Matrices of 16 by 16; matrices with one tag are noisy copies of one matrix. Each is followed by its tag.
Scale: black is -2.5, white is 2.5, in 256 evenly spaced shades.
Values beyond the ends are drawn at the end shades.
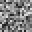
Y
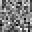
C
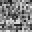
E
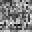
E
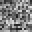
E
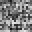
E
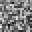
Y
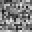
E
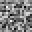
Y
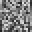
C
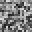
Y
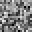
Y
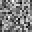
C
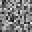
C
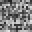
E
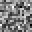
Y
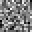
C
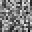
C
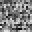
E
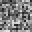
E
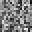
C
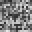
E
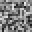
Y
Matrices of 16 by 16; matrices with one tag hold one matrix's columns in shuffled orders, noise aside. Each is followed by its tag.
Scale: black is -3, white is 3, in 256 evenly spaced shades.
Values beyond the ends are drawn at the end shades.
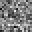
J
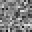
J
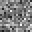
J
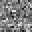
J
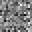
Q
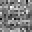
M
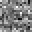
M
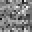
M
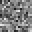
J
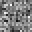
Q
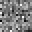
Q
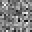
Q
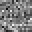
J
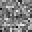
J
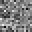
J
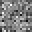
Q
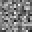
Q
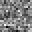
J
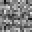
M
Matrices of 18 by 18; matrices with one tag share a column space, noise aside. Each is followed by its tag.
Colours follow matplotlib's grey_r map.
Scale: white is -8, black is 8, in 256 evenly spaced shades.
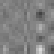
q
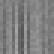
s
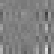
q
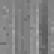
s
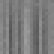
s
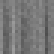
s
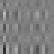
q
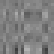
q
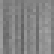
s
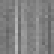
s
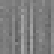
s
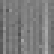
s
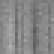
s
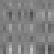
q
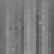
s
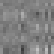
q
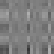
q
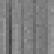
s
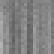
s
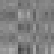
q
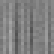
s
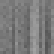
s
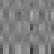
q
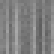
s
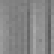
s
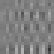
q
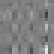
q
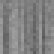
s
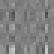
q
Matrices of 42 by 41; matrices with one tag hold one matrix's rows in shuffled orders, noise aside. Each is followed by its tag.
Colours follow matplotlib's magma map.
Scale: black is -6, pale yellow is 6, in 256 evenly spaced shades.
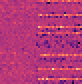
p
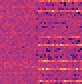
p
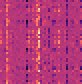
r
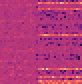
p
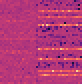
p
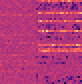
p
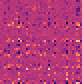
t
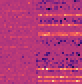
p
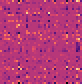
t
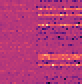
p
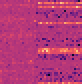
p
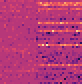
p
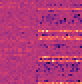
p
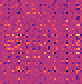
t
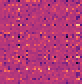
t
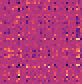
t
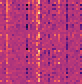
r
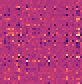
t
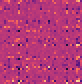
t
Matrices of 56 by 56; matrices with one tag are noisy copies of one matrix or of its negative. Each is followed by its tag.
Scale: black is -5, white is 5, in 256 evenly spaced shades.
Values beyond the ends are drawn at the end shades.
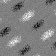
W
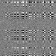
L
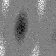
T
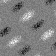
W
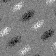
W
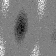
T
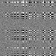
L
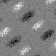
W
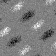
W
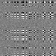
L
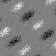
W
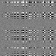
L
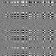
L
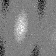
T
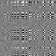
L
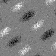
W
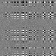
L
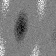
T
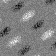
W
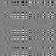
L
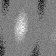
T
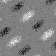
W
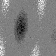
T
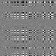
L
